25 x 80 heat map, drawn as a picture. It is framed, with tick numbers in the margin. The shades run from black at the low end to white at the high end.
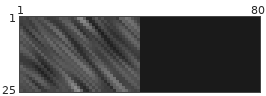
The table splits into one row of 2 panels. Panel 1,1: low, slanting down to the right. Panel 1,2: very low, flat.
